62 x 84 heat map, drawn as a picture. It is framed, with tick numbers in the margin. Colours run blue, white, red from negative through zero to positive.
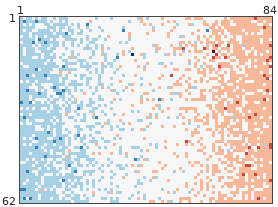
Odd rows or columns: none. Average level on the scale: 50%. Grain: fine. Stripes: none. Slope: up to the right.
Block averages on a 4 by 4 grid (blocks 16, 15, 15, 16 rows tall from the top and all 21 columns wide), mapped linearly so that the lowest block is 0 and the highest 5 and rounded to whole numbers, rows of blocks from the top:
0 2 3 5
0 2 3 5
0 2 3 5
0 2 3 5
